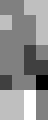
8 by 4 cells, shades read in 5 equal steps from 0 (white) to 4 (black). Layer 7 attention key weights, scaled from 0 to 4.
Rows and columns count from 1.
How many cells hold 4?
1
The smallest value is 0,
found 2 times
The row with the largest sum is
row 6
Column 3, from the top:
1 2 2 3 3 2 0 0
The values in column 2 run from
1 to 2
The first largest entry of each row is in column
1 2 1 3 3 4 4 4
